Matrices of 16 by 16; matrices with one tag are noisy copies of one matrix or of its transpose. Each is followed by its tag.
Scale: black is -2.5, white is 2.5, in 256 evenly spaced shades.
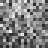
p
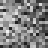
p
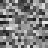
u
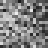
p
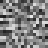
u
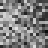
p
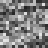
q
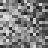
p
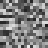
u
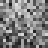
p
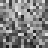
p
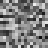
u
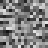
u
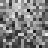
p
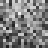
p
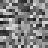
u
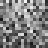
p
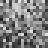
p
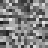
u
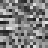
u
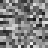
u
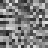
u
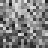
p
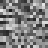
u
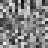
u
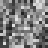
q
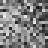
p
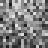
p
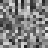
u
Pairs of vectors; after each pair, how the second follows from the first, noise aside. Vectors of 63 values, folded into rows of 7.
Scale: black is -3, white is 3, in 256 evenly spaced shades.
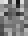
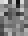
copied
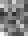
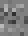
partly zeroed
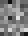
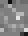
partly zeroed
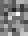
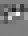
partly zeroed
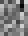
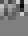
partly zeroed
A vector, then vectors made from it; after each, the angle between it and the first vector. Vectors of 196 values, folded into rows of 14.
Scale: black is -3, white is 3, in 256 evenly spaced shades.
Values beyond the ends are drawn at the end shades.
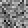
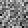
orthogonal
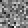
partly aligned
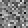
partly opposed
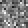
nearly opposite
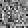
orthogonal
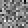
partly opposed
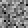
nearly parallel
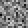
orthogonal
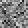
nearly parallel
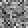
nearly parallel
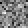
partly opposed
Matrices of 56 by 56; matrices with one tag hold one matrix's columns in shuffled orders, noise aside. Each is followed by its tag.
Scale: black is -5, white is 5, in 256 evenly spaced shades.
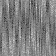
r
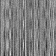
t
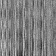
t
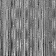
t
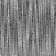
r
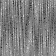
r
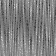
r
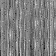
t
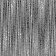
r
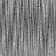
r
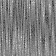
r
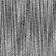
r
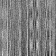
t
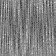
r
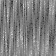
r
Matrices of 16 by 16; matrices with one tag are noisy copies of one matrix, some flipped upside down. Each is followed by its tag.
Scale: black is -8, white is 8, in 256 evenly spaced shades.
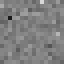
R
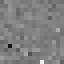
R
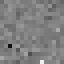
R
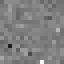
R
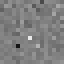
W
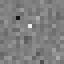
W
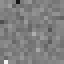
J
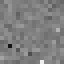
R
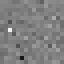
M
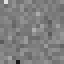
J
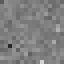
R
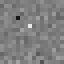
W
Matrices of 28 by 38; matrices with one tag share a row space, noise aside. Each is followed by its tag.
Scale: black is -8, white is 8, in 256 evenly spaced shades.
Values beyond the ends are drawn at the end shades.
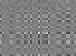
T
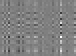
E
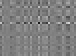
T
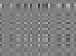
T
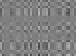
T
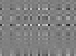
T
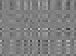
T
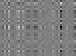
E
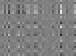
E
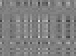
T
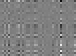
E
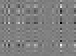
E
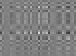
T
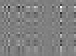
E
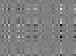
E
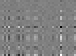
E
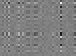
E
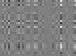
E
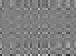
T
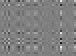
E
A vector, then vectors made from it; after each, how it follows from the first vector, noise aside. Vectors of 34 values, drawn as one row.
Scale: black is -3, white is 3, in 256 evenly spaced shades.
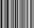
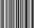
reversed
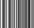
negated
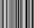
reversed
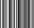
negated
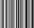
reversed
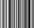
negated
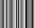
reversed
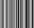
reversed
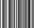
negated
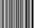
reversed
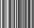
negated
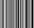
reversed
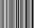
reversed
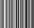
reversed
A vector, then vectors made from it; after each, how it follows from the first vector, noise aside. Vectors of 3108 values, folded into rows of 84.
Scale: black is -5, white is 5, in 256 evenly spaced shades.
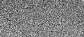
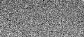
copied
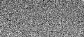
copied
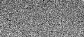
copied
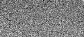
copied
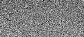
copied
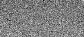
copied
